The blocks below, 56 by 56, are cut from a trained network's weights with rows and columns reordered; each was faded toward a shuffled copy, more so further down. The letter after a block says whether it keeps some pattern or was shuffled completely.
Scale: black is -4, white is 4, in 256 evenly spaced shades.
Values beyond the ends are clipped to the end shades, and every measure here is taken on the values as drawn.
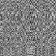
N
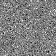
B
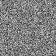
B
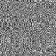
N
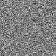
N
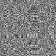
N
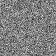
B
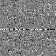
N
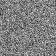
B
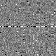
N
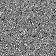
B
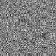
N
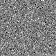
B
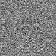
N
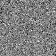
B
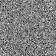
B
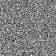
B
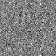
N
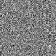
N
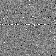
N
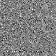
N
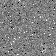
B
